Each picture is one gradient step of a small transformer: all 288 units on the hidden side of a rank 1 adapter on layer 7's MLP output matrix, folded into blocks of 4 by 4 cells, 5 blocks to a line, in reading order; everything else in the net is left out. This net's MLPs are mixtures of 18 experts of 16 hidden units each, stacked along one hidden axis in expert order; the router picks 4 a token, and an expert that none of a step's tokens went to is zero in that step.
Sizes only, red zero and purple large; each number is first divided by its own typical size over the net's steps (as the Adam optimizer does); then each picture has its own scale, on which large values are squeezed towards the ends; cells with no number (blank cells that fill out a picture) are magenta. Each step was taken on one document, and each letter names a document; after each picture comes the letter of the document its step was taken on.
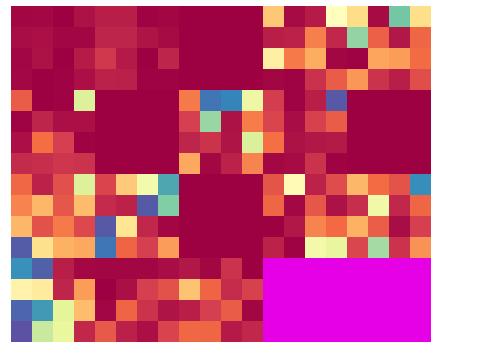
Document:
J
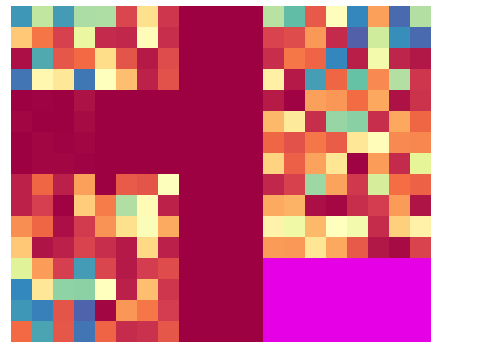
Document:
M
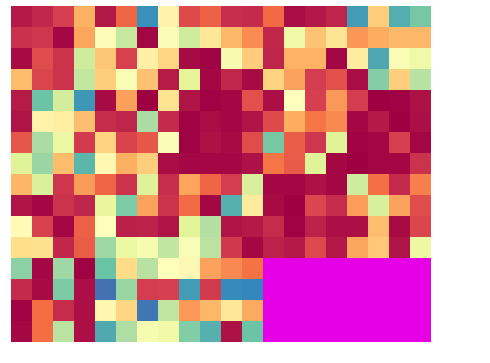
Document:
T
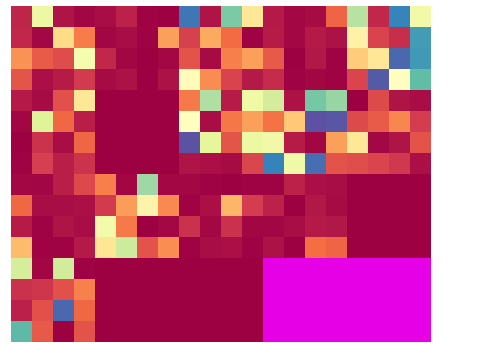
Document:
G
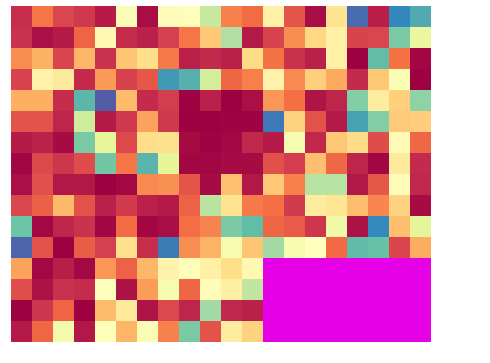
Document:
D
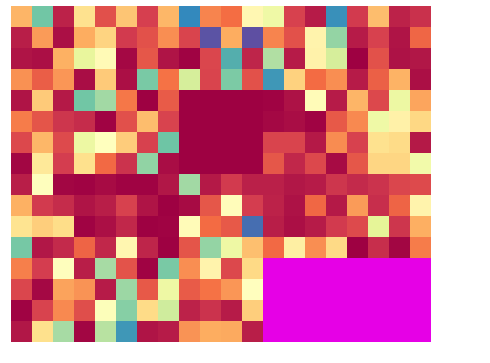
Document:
D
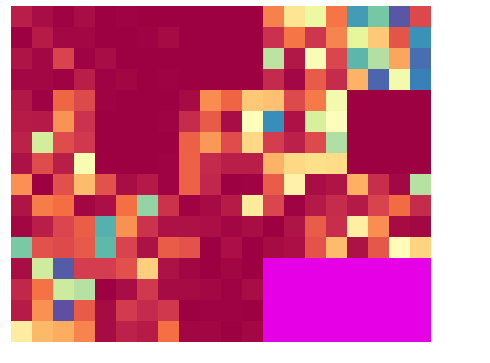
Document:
J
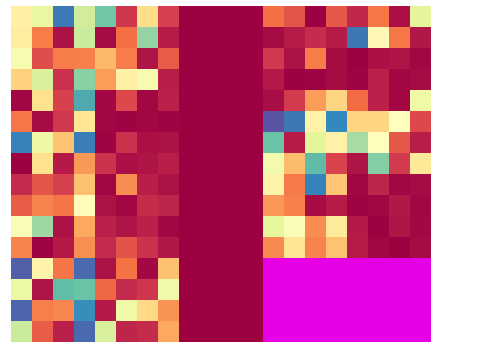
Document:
M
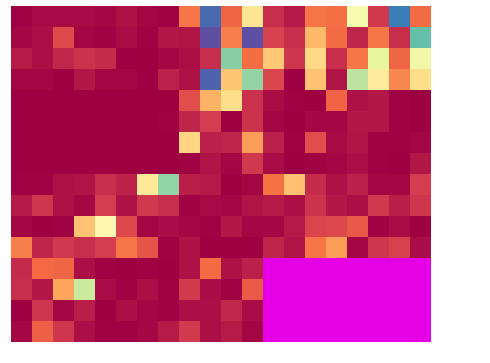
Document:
J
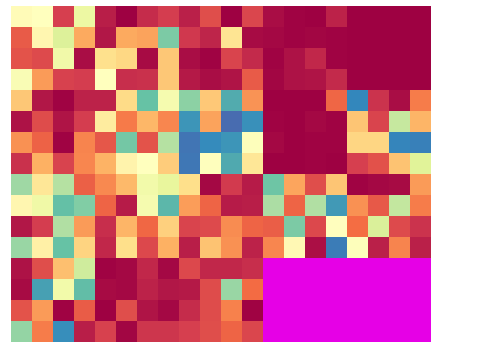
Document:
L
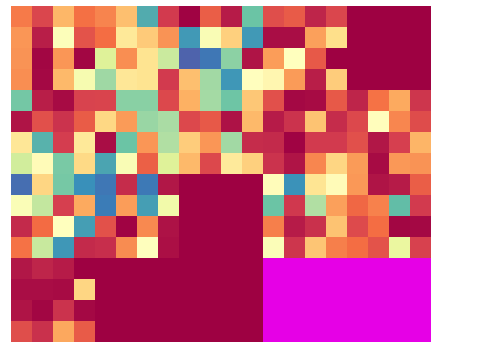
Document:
L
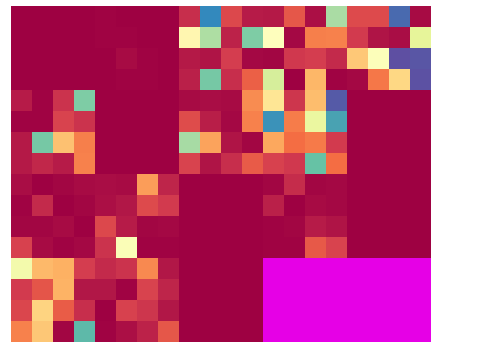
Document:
G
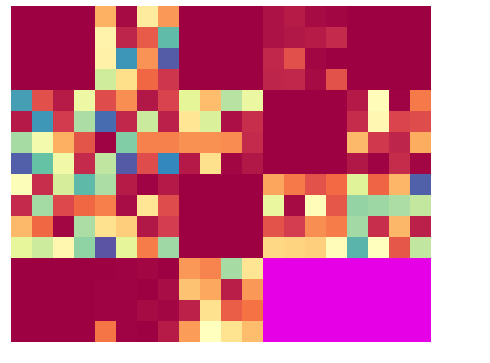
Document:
L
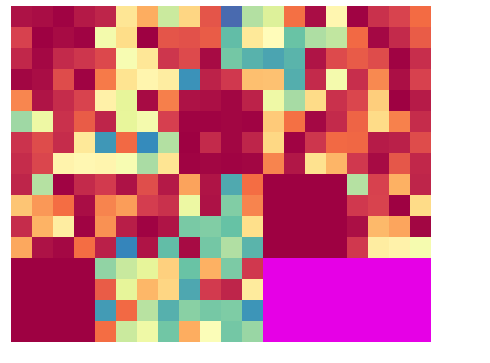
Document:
T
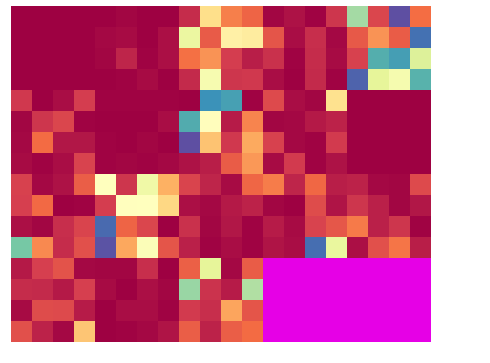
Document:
G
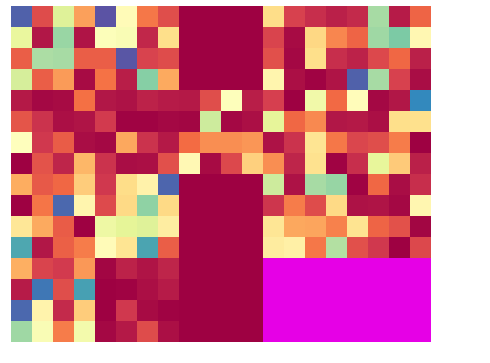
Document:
M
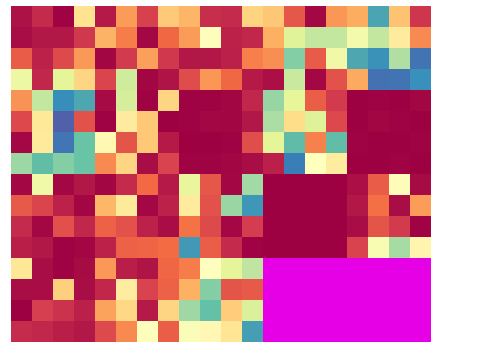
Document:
T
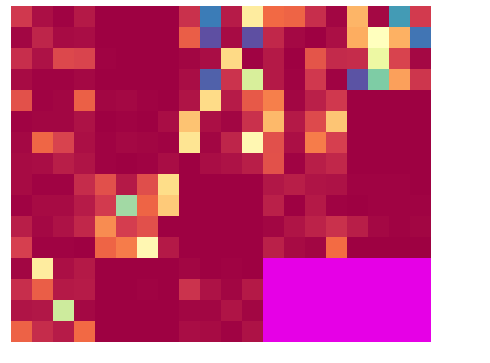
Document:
J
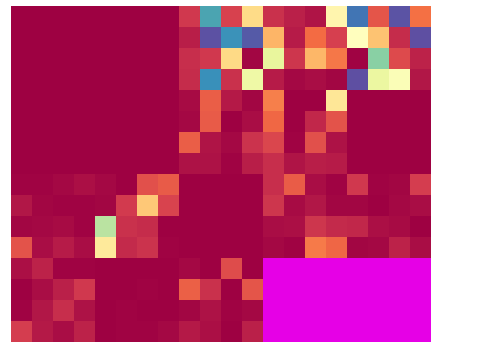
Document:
J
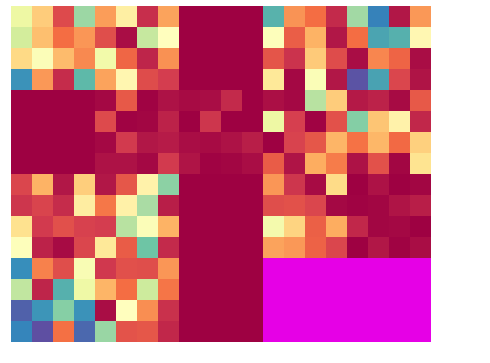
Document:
M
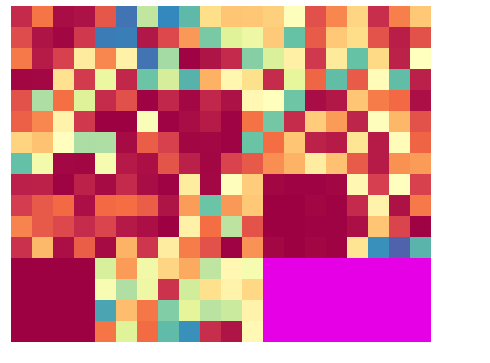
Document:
T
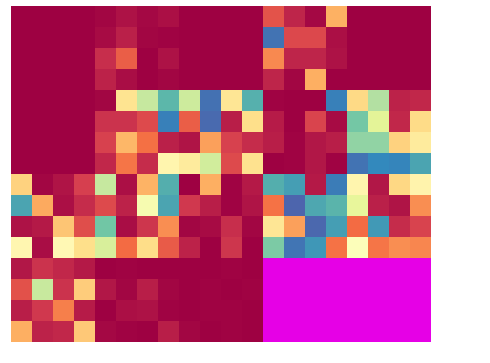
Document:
L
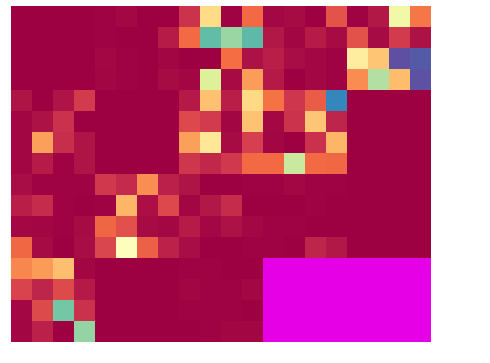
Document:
G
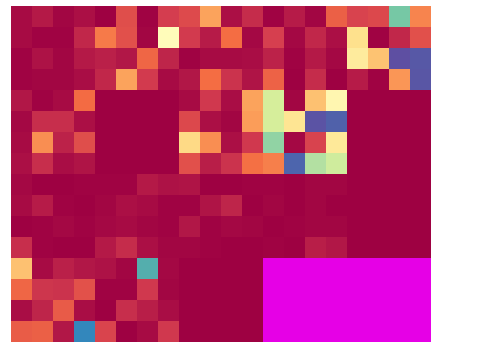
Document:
G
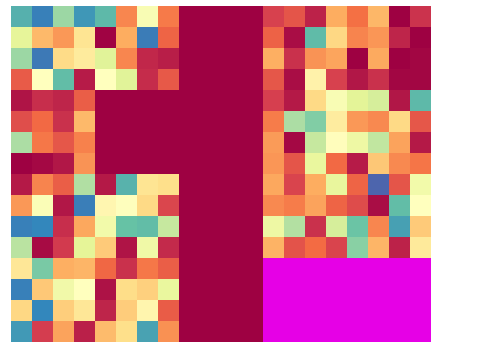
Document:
M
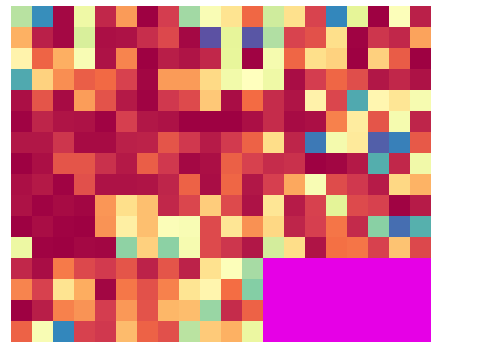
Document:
D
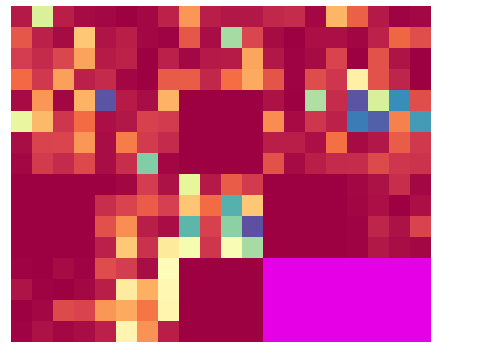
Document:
D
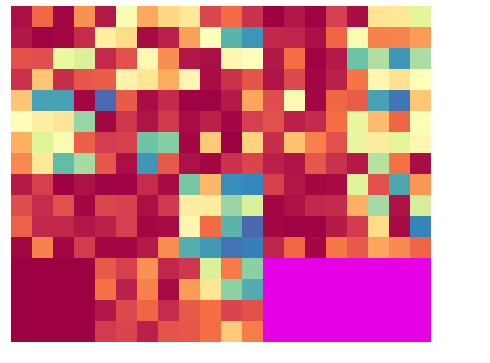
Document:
T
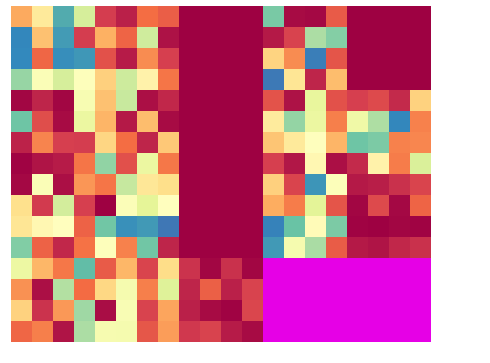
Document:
M
